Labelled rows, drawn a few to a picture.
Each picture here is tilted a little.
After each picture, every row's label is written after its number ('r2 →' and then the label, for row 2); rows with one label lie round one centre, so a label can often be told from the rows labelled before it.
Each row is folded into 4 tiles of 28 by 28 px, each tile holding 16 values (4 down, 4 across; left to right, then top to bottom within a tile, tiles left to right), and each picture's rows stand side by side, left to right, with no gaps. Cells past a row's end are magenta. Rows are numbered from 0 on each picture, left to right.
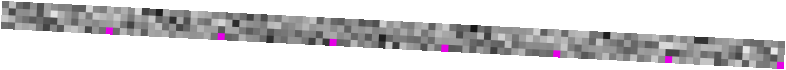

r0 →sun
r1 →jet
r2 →sun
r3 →sun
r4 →sun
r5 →jet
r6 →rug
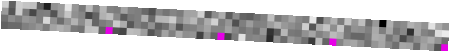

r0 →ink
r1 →sun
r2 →sun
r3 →jet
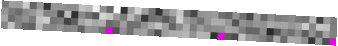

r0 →jet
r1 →ink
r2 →sun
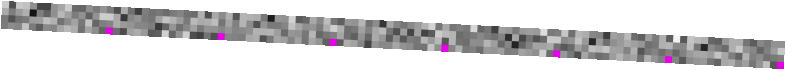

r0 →ink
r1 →sun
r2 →ink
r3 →jet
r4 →jet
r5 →ink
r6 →ink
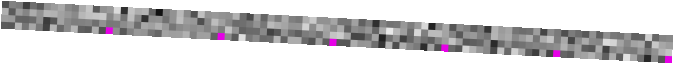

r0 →sun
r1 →ink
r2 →sun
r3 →sun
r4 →sun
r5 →sun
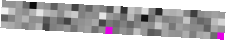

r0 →rug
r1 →ink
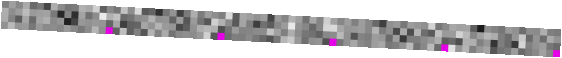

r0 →jet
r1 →jet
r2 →ink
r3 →jet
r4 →rug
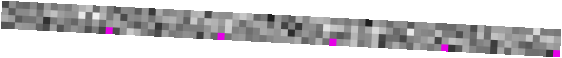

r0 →sun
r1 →sun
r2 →jet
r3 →rug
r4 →sun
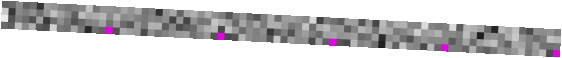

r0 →sun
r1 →jet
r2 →sun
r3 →sun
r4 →ink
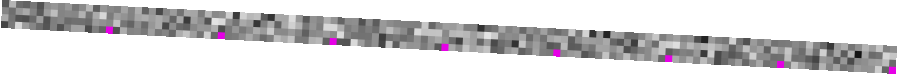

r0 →sun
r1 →jet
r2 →ink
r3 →sun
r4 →rug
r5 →jet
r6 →rug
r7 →jet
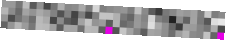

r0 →jet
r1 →jet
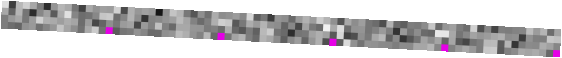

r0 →ink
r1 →ink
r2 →jet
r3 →jet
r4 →jet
